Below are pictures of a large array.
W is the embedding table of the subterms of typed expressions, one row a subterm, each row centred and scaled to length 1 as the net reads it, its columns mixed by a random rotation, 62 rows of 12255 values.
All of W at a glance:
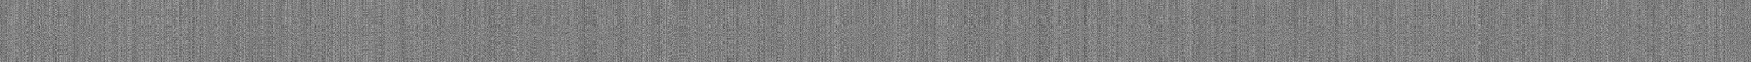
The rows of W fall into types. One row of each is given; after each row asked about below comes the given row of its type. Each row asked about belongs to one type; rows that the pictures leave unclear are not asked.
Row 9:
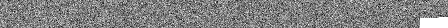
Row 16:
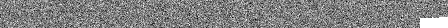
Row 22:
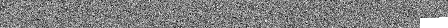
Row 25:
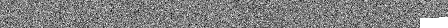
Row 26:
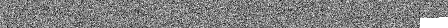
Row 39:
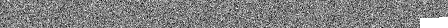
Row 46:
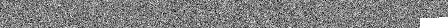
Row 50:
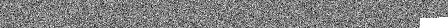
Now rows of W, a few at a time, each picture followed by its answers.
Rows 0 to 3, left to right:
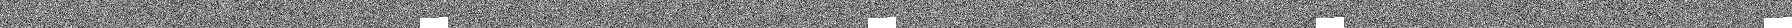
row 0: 46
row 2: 9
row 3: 46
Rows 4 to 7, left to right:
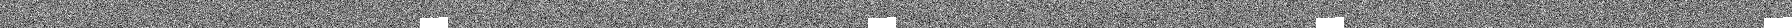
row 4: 50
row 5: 39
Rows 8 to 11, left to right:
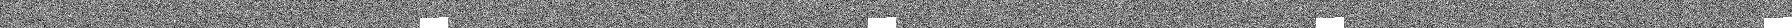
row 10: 26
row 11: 25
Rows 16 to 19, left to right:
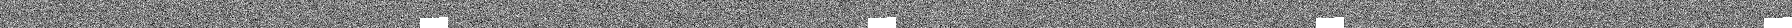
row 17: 50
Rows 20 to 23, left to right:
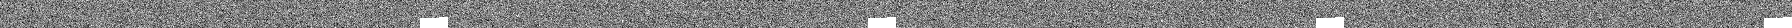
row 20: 25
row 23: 16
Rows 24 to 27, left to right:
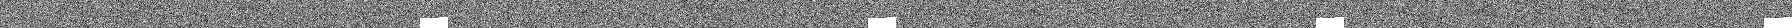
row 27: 46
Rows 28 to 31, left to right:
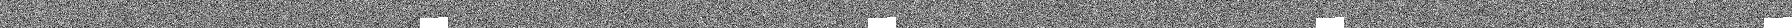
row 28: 9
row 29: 46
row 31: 26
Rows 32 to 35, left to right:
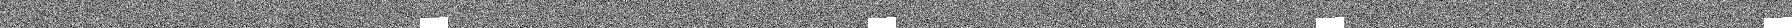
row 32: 22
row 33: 9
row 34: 46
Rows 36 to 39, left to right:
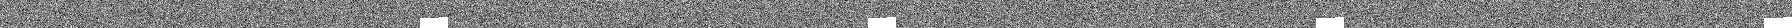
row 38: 16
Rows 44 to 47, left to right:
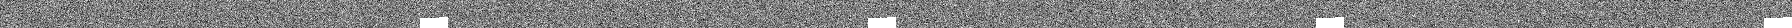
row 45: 16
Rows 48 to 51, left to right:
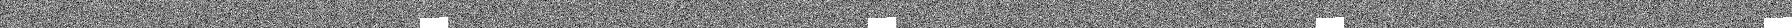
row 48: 39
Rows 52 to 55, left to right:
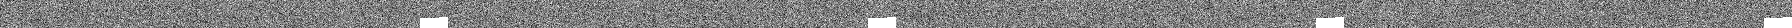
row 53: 25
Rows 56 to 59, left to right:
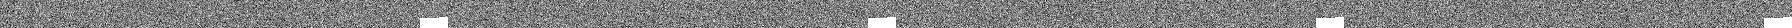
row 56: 25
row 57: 22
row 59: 25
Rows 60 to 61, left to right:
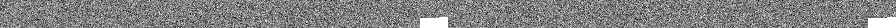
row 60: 22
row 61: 16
